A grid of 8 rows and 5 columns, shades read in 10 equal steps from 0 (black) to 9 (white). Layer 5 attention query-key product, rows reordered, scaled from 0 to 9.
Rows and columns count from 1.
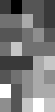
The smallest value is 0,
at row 1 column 2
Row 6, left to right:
3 4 5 6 5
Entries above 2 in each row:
2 4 5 5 2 5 5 5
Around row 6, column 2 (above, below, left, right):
2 3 3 5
